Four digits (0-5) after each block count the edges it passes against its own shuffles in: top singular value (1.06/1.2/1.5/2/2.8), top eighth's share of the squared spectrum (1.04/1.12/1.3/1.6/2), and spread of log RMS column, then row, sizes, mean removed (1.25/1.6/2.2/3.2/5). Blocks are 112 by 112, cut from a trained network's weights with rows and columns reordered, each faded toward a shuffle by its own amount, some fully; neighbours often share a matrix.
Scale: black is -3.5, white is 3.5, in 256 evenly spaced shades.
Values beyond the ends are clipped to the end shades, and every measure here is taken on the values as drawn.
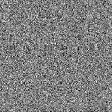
3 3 1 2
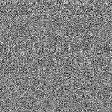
4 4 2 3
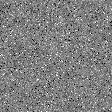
0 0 0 0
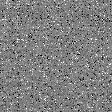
1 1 1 0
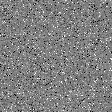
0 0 0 0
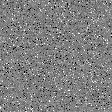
0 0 0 0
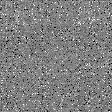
2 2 2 0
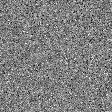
0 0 0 0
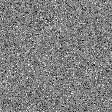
0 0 0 0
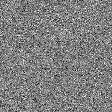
3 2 0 1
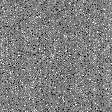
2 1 0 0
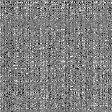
4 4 0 4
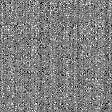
3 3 0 3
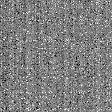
3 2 0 2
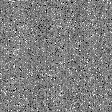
2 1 0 1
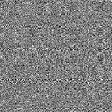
4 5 2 3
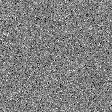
1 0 0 0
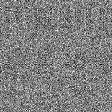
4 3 0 2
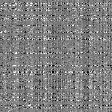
4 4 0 4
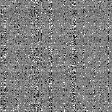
3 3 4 0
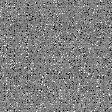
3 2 2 0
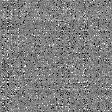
3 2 3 0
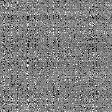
3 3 3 0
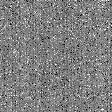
3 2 0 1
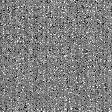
3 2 0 2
